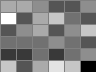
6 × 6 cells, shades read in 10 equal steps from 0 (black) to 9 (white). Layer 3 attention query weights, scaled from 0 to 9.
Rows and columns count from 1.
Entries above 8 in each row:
0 1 0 0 0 0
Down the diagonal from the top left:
6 3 6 5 4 0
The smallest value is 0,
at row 6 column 6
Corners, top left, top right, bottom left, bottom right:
6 5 7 0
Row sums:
28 32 29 24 19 31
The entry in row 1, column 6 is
5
